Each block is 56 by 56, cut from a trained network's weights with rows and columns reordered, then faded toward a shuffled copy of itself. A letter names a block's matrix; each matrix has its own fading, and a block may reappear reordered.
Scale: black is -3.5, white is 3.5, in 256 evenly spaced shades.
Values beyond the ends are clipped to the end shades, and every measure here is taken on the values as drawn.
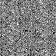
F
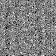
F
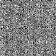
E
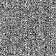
E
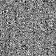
F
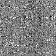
E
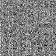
E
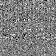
E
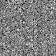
F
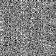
E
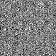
E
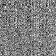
E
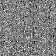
F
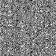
F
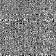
E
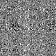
E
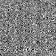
E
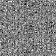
E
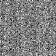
F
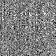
E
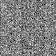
F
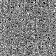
F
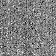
F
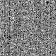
F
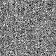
F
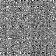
E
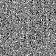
F
